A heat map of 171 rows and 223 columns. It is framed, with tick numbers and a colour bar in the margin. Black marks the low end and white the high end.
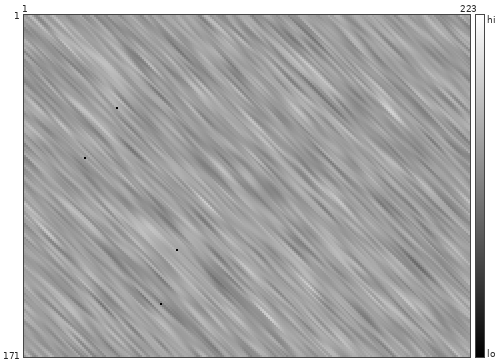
Slope: none. Mirror symmetry: none. Odd rows or columns: none. Grain: diagonal, down to the right. Lone odd cells: 4, each lower than its neighbours. Histogram: heavy tails on both sides.
